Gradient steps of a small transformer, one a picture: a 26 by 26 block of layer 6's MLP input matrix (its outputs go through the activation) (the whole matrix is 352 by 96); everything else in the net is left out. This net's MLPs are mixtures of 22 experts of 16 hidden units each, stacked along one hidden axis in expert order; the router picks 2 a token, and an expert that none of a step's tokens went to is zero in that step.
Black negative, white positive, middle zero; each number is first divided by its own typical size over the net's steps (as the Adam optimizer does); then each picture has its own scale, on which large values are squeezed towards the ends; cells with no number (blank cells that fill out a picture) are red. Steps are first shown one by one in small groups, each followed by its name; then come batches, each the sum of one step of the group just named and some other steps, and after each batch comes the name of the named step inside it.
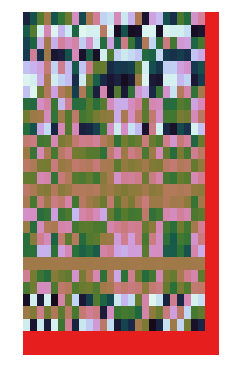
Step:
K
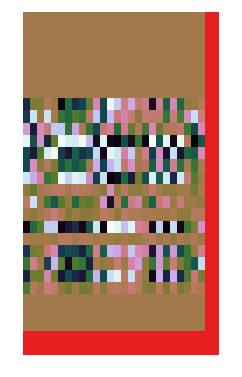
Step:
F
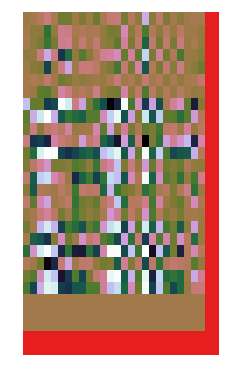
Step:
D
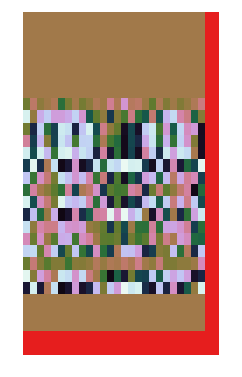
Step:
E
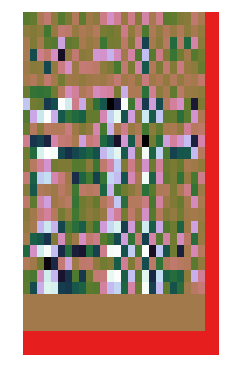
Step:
D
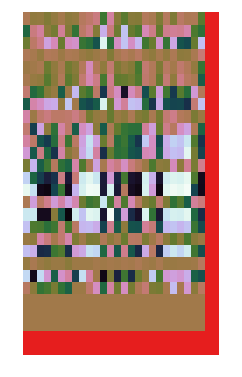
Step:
E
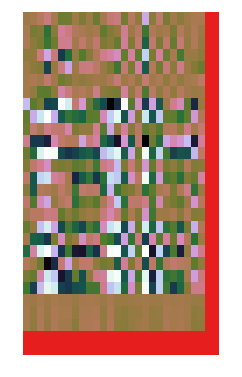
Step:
D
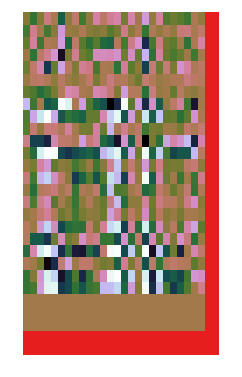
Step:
D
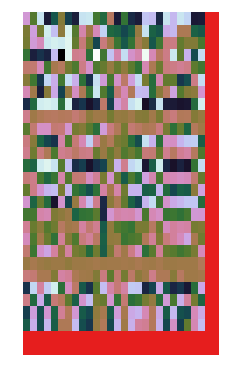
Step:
E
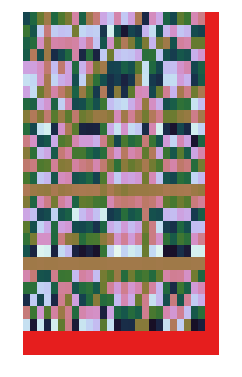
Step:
K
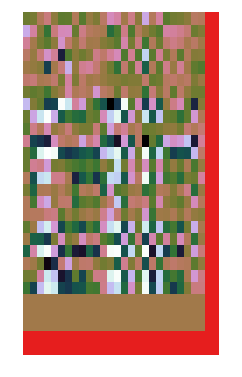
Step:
D
